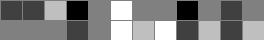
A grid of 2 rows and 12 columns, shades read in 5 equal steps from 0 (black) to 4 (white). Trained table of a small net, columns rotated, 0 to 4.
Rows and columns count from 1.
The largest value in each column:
2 2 3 1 2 4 3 4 1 3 1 3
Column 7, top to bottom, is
2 3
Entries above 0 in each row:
10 12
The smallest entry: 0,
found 2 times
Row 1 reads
1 1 3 0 2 4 2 2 0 2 1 2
